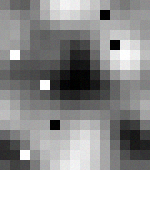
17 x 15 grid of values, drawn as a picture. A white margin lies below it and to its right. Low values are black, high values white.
Ninth with the lowest average: centre. Seam: none. Slope: none. Lone odd cells: 6, 3 higher and 3 lower than their neighbours. Stripes: none.
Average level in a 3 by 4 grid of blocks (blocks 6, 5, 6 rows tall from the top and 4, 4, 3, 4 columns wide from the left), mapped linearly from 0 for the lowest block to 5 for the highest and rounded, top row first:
3334
2004
3551
